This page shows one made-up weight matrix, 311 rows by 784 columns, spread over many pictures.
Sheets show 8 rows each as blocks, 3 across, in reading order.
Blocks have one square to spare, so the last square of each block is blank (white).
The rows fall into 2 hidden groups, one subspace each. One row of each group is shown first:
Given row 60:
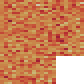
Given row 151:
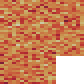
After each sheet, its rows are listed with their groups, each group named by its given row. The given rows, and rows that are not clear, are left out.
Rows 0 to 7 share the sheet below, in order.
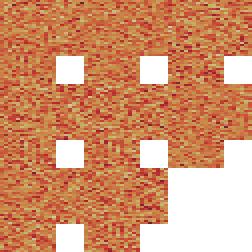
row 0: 60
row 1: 151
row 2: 60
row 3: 60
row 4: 60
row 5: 151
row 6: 60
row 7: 60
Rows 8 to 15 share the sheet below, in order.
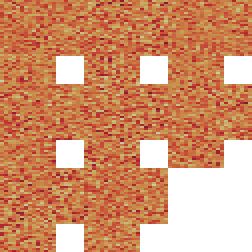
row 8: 151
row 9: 60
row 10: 60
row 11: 151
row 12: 151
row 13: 60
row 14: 151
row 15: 151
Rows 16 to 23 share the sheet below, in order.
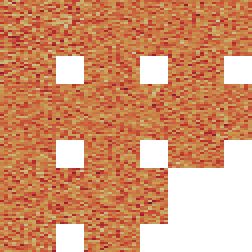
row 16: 151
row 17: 151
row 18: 151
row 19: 60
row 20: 60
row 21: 151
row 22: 60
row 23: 60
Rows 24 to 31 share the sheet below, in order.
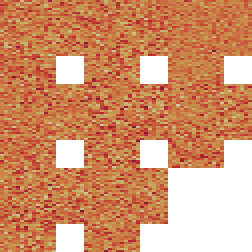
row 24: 60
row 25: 151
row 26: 151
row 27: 60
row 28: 151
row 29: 60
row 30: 60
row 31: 151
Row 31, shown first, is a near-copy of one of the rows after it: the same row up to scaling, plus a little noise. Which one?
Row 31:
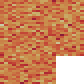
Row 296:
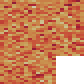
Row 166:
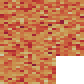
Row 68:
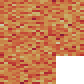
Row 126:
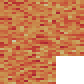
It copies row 68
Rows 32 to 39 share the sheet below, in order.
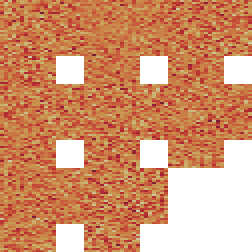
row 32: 151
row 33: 60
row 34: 60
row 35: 151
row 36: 60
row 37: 151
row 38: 151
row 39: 151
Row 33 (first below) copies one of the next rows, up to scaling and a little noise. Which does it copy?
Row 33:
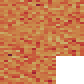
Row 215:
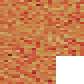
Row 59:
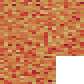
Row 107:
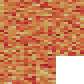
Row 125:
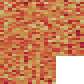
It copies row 215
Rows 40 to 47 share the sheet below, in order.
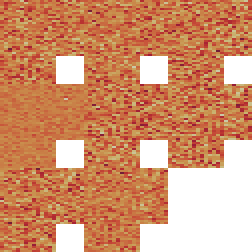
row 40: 60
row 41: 60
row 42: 151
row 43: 151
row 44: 60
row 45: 60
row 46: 60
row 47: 60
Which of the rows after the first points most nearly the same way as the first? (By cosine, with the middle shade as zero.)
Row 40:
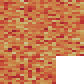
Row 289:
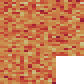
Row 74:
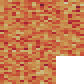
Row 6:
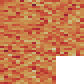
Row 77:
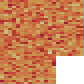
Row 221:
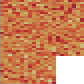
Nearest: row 289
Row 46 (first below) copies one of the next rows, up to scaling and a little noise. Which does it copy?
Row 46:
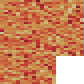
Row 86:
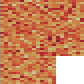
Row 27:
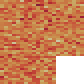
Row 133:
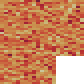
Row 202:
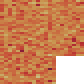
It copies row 133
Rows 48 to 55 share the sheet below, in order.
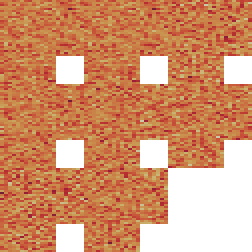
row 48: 60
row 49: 60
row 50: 60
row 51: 151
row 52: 60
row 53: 151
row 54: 151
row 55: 60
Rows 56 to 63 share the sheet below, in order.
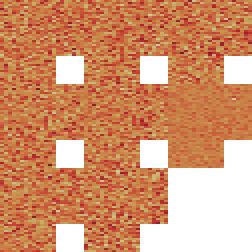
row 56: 151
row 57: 60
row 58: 60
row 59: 60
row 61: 151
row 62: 151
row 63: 60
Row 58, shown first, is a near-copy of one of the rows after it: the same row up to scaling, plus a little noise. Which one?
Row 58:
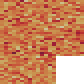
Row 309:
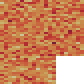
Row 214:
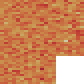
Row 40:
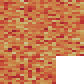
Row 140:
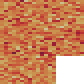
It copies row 140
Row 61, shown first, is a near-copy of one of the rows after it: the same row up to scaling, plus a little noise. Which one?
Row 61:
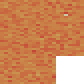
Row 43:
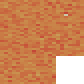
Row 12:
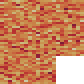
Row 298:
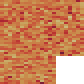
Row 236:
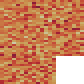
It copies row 43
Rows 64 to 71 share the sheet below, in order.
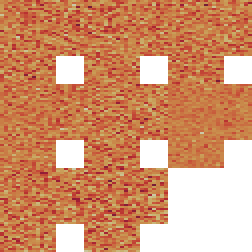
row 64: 60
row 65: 151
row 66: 60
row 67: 60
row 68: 151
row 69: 60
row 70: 60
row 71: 151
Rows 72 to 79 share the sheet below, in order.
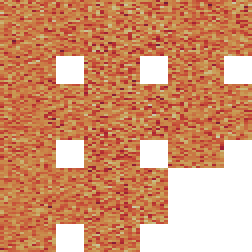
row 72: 151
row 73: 60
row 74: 60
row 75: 151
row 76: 60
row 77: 151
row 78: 151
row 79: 151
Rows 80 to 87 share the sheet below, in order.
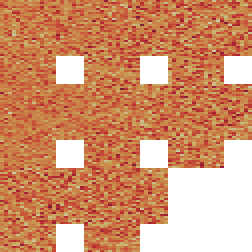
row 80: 151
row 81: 60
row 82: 151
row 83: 151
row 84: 60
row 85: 60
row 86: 60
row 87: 151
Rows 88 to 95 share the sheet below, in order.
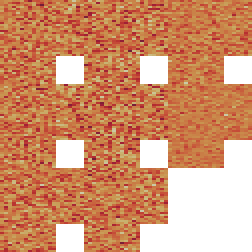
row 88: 60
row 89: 151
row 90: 60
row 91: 60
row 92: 60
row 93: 151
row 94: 151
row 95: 151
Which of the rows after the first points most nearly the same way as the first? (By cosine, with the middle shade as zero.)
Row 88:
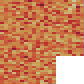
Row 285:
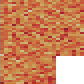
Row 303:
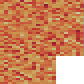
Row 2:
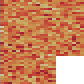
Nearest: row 285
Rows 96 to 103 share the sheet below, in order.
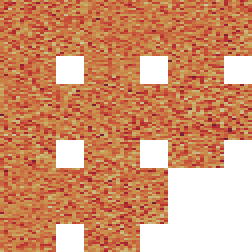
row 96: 60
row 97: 60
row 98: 60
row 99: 60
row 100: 60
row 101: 151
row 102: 151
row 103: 151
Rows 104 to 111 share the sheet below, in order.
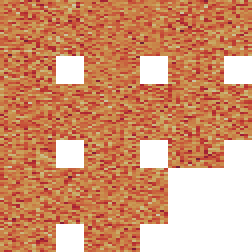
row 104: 60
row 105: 151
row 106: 151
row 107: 60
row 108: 60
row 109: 60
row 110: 60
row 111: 60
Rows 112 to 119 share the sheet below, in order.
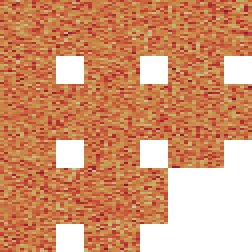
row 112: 60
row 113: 151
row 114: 60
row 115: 60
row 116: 60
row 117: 60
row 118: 60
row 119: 151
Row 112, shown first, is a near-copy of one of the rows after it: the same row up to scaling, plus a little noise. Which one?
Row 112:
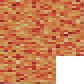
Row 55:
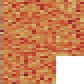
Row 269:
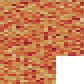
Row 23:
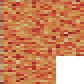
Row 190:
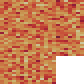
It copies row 23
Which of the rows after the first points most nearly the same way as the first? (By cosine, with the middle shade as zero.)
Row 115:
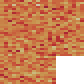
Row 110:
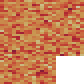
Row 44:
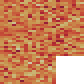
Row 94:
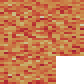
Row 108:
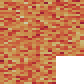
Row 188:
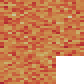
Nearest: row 44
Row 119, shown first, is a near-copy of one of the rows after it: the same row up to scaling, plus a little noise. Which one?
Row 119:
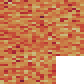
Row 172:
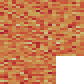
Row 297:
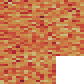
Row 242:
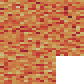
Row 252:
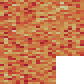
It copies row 297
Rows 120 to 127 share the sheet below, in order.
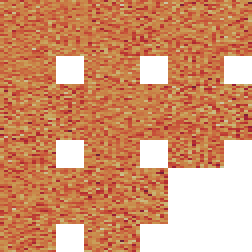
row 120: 151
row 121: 60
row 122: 60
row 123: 151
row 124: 60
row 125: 60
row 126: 151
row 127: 151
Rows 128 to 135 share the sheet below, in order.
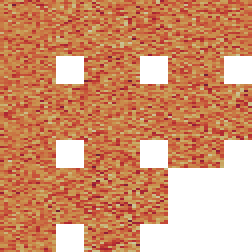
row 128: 60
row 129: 151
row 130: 151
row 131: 151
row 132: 60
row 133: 60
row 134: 151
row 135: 151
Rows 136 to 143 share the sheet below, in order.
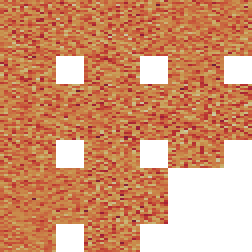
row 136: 151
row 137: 151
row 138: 60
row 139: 60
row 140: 60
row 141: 60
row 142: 151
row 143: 151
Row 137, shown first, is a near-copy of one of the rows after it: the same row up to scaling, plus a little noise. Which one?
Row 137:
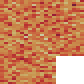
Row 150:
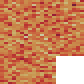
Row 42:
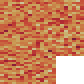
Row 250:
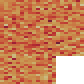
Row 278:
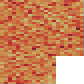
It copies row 150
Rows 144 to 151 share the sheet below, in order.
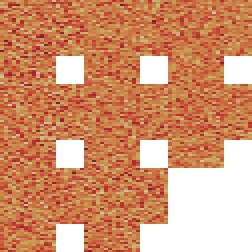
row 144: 151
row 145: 60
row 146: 151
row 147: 60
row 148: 151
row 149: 151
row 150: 151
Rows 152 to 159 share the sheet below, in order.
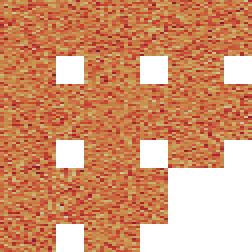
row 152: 151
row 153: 151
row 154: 151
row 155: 151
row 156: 151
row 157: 151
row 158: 60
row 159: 60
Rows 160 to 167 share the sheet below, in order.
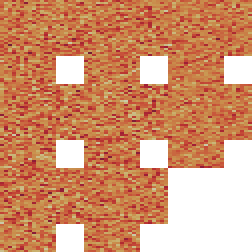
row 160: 60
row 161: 151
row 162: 151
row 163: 60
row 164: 151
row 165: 151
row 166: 151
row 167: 60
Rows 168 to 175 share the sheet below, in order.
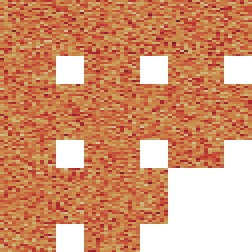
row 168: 151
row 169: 60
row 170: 60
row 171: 60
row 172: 151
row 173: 60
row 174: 60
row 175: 60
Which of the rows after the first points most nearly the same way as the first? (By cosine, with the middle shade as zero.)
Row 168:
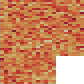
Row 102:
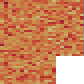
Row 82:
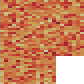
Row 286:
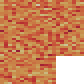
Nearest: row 82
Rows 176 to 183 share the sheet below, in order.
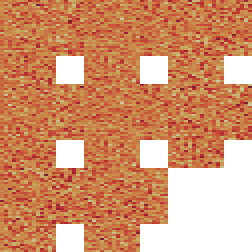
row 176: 60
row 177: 60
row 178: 60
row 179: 60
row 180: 60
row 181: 60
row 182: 60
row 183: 151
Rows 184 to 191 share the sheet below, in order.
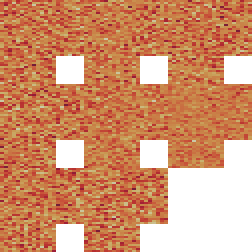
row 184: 151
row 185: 60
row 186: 60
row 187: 151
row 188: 151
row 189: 60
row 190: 60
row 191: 151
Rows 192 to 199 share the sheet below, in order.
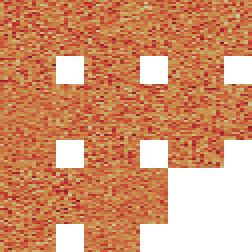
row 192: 151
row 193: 151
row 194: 151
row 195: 60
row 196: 60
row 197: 60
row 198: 151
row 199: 151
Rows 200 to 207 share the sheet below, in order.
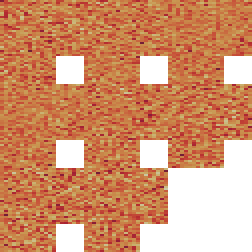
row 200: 151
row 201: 151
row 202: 60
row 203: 60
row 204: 60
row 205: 60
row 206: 60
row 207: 60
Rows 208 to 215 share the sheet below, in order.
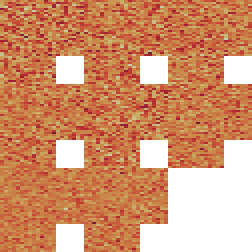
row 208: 151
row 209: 60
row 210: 151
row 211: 60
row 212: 151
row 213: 151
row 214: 60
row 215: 60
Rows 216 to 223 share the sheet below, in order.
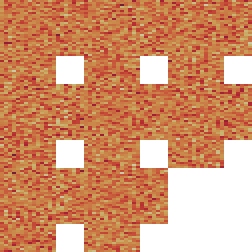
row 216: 60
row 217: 60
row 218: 60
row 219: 60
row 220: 60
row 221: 60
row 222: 60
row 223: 60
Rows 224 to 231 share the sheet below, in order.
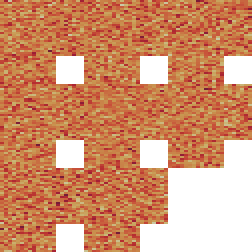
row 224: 151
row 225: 60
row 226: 151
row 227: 151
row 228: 60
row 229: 60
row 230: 60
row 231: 151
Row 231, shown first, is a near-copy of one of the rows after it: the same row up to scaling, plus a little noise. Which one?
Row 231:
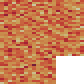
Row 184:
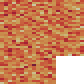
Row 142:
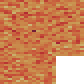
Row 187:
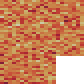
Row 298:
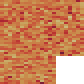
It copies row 184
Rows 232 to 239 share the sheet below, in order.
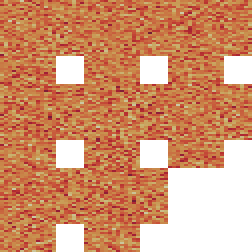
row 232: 60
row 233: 60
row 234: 151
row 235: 60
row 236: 151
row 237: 60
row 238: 151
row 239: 60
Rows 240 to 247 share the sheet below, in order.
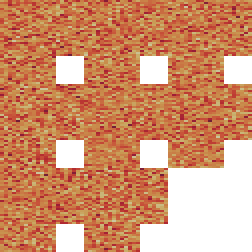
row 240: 151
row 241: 151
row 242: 151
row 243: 60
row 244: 151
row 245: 151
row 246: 60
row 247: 60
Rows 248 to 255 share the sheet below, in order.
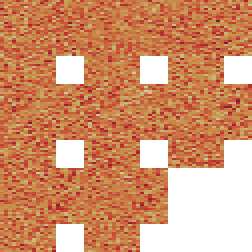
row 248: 151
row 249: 60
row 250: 151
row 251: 151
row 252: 151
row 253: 151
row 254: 60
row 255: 60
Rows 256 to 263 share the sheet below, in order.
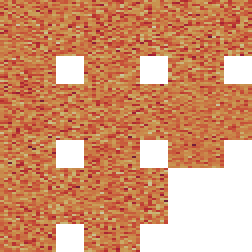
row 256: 151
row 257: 151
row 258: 151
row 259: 151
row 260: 151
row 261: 151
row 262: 60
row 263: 60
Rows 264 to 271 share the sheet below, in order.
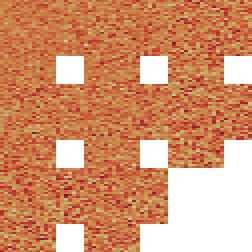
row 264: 60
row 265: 151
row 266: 60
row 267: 151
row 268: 60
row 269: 60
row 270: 151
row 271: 151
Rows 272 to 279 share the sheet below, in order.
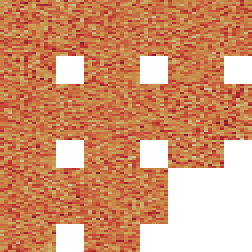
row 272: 60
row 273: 151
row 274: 151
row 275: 151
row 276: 151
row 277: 60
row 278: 151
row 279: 60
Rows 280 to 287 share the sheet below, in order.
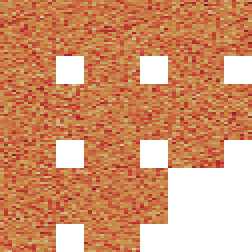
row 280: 151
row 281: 151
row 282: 60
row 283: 60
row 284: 151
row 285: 151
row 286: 60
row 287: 60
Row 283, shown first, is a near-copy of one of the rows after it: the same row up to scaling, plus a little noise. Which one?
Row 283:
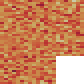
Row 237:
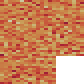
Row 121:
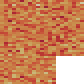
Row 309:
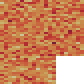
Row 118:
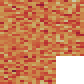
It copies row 118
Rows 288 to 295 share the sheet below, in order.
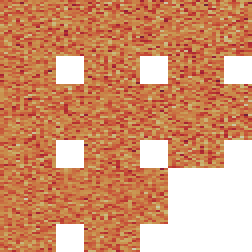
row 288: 151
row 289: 60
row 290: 60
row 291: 151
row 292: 60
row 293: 60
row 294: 151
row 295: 60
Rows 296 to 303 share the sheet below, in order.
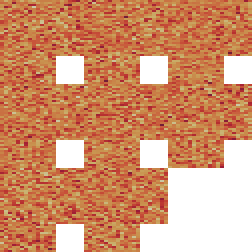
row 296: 151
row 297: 151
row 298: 151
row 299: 60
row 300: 151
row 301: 60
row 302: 60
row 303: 60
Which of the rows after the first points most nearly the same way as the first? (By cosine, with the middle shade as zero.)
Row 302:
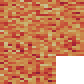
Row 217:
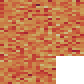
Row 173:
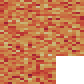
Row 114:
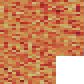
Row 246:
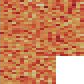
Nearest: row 173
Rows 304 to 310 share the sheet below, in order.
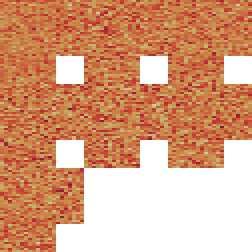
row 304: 151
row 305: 151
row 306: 151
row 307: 151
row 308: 60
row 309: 60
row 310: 151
